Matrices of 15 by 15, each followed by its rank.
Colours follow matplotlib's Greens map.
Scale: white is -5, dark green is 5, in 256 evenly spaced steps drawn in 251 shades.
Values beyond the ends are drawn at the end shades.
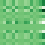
one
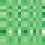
one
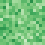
full rank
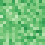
full rank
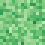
full rank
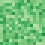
full rank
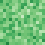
full rank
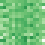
three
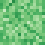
full rank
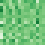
three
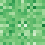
three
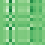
one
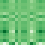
one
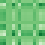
one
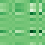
one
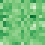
three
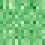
three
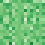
three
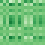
one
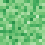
full rank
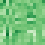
three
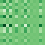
one
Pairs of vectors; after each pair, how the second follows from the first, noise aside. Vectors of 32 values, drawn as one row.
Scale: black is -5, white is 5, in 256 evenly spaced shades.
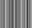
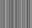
shrunk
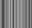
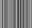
shuffled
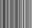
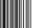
scaled up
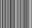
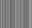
shrunk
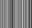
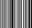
scaled up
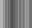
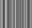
shuffled
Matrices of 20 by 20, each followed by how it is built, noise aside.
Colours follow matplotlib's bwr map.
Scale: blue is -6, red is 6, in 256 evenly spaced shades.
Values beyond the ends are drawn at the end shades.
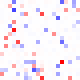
sparse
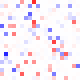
sparse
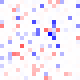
sparse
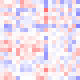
low rank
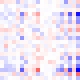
low rank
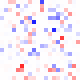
sparse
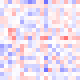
low rank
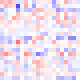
low rank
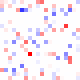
sparse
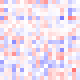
low rank
